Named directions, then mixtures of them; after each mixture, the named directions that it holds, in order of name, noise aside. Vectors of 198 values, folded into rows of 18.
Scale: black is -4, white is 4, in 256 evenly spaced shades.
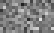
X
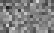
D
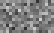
D, X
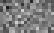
D, X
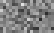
X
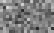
D, X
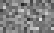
X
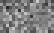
D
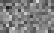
D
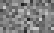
X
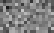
D, X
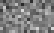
D, X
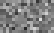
D, X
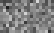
D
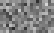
D, X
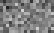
D, X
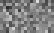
D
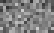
D, X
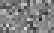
D, X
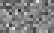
D, X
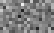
D, X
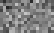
D, X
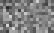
D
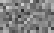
D, X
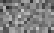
D, X
